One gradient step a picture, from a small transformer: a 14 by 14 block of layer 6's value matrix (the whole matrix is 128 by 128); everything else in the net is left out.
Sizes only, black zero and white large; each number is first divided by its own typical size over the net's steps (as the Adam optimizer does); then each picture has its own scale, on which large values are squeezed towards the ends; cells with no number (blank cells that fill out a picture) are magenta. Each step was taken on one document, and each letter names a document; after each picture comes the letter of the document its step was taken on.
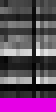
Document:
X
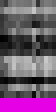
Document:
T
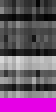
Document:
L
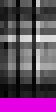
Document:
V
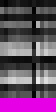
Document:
X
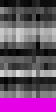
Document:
L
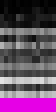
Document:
L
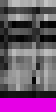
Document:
T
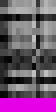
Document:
T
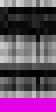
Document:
L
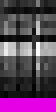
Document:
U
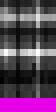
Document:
U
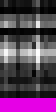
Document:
U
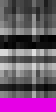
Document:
L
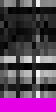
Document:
V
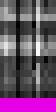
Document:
U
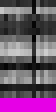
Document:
X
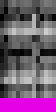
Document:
T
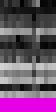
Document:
L
